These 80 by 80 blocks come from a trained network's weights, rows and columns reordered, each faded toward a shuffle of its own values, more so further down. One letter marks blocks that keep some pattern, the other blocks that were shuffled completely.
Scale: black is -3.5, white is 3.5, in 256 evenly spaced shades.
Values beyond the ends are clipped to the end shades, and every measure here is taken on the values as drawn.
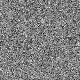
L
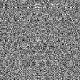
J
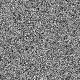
L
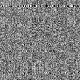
J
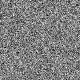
L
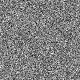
L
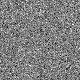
L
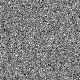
L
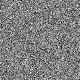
L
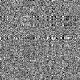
J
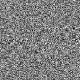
J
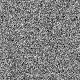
L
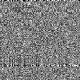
J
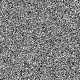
L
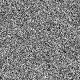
L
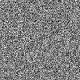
J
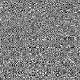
J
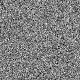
L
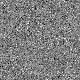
L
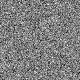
L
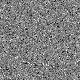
L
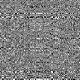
J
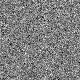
L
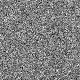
L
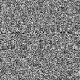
J
